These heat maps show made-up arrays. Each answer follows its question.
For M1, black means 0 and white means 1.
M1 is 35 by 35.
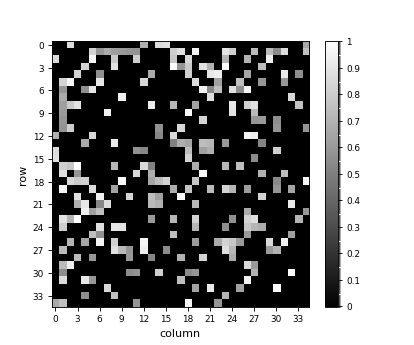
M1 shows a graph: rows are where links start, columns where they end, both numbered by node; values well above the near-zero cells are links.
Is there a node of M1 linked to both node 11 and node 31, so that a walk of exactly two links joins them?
yes
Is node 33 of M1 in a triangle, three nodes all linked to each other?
no
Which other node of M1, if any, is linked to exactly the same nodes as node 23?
node 8
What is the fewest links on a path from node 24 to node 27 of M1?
1
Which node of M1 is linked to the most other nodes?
node 1
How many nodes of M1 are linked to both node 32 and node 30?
1
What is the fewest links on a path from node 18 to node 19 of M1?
1
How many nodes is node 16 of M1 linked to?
9
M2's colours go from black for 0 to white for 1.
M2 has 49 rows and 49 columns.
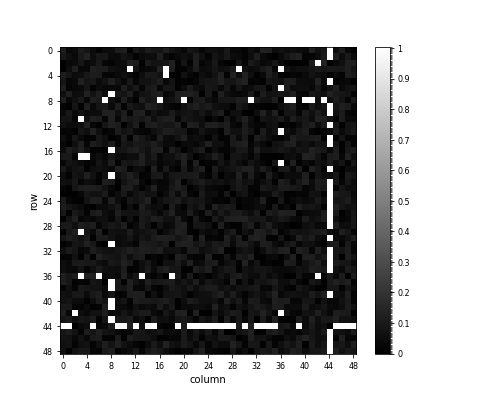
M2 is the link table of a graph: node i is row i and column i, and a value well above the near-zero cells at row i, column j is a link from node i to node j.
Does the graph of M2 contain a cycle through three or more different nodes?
no
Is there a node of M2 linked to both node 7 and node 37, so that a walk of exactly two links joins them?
yes
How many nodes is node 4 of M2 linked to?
1
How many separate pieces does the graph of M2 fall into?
3
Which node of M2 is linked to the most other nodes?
node 44
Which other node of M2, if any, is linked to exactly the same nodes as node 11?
node 29
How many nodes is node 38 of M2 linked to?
1
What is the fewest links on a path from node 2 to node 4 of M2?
5
